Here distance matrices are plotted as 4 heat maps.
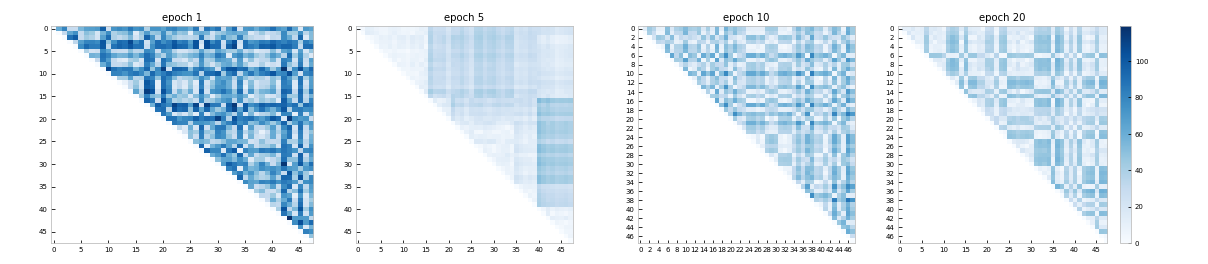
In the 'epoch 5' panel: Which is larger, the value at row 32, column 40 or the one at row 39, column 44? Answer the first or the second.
the first
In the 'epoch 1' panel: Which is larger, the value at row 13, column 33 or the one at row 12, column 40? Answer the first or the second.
the second
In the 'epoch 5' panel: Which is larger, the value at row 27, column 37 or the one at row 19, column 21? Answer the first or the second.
the second
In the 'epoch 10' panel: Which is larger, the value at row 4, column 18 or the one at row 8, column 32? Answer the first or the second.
the second
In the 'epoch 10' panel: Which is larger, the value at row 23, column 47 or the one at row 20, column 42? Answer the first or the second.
the first
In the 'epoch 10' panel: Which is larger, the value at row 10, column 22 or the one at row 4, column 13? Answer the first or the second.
the second
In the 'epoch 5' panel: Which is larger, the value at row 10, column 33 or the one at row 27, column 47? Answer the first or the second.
the second
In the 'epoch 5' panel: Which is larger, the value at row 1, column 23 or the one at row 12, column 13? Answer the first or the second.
the first
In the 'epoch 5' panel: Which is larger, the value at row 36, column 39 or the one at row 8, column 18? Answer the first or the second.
the second
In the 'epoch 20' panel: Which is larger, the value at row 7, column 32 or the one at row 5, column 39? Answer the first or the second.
the first
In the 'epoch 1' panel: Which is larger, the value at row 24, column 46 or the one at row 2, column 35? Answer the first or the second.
the second
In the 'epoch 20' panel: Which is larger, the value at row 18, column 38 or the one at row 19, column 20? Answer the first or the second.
the second
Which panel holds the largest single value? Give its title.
epoch 1
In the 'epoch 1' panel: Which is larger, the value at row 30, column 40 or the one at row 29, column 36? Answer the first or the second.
the first
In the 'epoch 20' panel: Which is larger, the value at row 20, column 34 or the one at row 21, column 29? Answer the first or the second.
the second
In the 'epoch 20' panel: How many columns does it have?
48
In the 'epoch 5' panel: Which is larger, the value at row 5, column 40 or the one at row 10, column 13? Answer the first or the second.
the first
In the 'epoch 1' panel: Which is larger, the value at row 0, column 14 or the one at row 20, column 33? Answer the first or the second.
the second
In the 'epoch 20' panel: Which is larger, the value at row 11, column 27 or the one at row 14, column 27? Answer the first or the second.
the first
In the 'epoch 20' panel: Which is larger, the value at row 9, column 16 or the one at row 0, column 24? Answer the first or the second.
the second
